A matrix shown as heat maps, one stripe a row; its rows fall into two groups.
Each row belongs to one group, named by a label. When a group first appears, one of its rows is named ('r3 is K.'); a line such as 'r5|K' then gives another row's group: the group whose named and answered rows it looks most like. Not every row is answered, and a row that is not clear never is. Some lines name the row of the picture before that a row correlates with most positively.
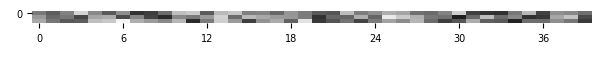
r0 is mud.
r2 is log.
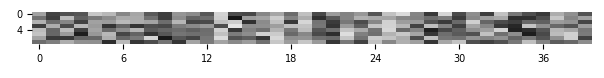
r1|log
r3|mud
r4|log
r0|log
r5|log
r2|log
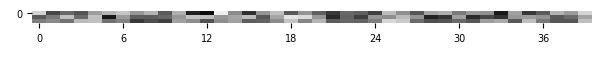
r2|mud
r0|log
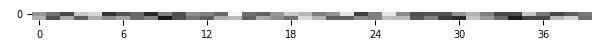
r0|mud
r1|log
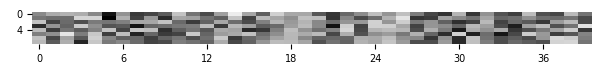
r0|mud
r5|mud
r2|log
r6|log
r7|log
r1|mud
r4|log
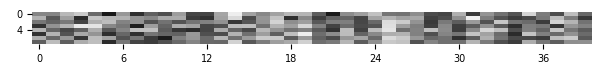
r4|log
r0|mud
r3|mud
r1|log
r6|log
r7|mud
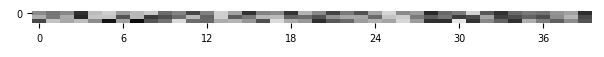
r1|log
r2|mud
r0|log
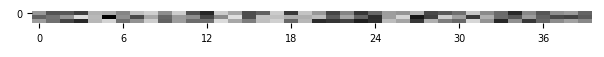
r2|log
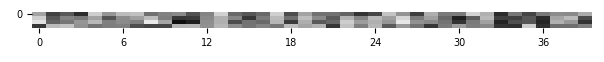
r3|mud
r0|log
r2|log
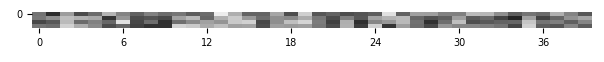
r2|mud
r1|mud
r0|log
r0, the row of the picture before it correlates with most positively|0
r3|mud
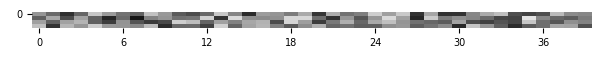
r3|log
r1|mud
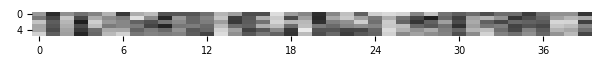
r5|log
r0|log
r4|log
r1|log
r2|log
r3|log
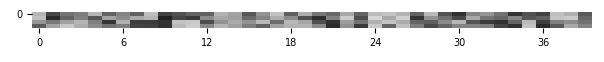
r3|mud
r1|log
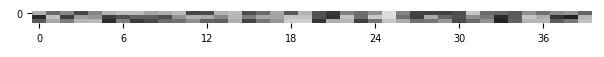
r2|mud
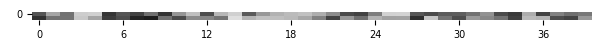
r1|mud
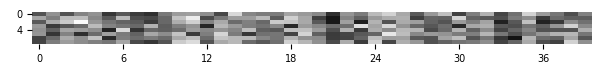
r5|log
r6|mud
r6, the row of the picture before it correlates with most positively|0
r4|mud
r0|mud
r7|mud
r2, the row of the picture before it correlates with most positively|0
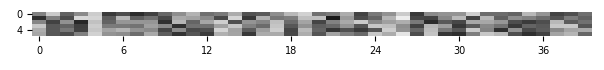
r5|log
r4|log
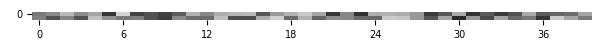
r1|log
